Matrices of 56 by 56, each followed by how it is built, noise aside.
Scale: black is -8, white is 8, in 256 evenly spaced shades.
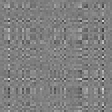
low rank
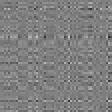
low rank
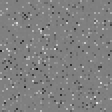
sparse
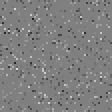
sparse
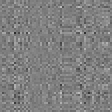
low rank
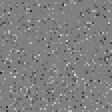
sparse
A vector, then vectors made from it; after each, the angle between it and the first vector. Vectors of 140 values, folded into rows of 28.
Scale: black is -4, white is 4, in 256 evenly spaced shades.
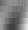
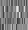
orthogonal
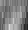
nearly opposite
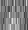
partly opposed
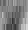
nearly parallel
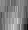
nearly opposite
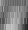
nearly opposite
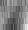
nearly parallel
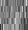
partly opposed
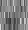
partly aligned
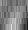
nearly opposite
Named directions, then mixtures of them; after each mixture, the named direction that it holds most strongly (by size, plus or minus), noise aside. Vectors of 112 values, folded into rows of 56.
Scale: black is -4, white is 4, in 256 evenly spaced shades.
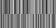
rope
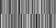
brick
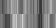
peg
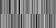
brick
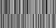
rope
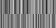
rope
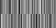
brick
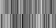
peg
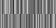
rope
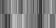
peg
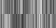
peg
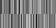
brick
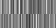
rope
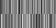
brick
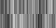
peg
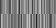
brick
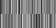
brick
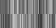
peg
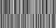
rope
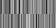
rope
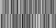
brick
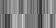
peg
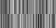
rope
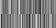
brick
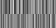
rope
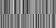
rope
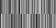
brick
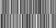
brick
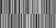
brick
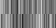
peg
